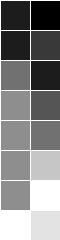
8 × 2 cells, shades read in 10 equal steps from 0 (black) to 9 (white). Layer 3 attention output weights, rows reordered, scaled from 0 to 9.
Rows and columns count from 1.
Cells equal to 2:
1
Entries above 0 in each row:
1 2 2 2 2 2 2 2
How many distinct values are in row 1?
2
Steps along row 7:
up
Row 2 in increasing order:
1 2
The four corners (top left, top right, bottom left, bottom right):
1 0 9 8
